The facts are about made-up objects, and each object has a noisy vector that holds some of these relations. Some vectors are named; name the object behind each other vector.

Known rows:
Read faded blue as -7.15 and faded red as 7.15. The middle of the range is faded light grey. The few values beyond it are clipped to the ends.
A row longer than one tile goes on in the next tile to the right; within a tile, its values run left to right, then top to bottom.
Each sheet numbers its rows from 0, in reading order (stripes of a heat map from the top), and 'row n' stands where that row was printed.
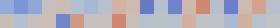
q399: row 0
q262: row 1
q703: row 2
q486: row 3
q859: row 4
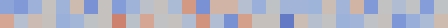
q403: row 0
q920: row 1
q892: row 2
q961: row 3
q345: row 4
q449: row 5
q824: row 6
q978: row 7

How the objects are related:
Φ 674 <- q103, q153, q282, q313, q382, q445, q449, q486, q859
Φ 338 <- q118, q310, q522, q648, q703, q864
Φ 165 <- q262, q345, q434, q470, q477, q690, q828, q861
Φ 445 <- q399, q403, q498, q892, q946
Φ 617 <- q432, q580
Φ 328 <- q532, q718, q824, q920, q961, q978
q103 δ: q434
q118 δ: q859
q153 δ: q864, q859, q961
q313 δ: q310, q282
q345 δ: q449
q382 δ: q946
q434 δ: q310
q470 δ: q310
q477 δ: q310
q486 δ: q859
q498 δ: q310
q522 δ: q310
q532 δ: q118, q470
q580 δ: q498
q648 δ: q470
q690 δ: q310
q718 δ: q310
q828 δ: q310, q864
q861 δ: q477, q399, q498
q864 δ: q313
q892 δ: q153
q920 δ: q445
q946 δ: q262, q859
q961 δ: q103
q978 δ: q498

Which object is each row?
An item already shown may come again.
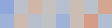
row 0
q382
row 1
q103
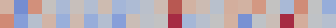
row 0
q498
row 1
q432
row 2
q282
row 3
q522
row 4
q718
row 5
q118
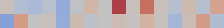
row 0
q262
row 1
q382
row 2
q434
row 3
q103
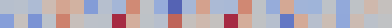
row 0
q580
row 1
q648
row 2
q118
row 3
q946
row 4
q118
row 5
q861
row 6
q382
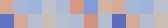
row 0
q861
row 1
q961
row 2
q861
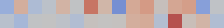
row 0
q532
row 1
q313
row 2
q153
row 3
q864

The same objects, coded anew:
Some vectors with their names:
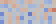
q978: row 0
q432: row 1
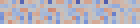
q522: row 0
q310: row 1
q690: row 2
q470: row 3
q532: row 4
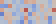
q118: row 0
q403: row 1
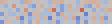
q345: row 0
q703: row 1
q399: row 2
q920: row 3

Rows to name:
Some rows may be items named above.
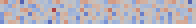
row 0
q498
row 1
q946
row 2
q864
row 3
q859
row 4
q382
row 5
q580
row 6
q718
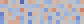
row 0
q718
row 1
q580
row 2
q262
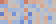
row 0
q153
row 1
q978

